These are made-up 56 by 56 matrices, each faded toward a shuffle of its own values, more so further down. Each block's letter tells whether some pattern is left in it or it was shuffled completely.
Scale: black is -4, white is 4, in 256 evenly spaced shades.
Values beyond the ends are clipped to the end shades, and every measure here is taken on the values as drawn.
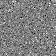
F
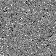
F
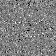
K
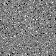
K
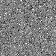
F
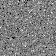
F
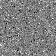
F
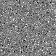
F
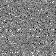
K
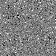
K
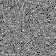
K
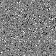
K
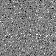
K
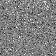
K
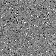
F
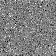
F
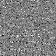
K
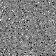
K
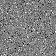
F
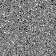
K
